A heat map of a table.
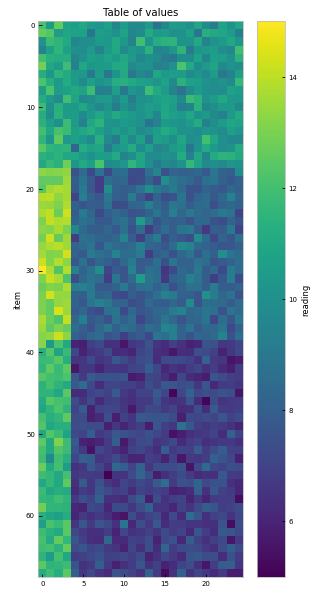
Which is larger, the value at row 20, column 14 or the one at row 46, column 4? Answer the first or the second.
the first
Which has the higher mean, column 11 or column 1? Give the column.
1
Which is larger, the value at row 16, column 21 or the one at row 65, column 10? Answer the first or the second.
the first
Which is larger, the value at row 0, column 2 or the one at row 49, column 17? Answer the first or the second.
the first
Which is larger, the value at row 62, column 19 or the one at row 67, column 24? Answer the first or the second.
the first
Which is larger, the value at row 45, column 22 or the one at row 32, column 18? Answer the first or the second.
the second
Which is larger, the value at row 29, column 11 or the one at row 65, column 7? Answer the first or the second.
the first
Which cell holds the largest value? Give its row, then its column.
30, 0
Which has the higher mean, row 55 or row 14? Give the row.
14
